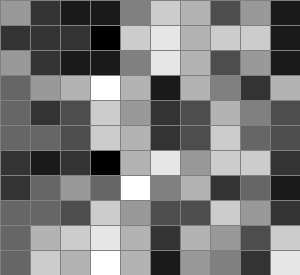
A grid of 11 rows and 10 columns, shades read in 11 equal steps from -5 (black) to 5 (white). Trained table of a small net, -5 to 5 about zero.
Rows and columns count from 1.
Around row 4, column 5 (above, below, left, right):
0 1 5 -4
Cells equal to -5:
2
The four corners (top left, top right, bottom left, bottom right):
1 -4 -1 4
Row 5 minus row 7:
2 1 1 8 -1 -7 -3 -1 -3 1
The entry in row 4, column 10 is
2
